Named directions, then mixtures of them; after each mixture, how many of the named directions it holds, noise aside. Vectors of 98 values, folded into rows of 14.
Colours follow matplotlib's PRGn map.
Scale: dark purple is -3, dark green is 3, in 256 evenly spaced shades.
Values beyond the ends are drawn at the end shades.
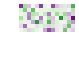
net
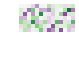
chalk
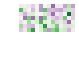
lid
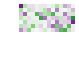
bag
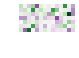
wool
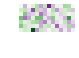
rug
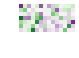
three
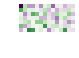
three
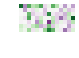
one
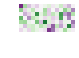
three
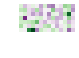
three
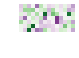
two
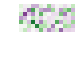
one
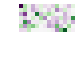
one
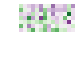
one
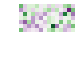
two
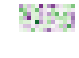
two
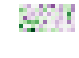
three
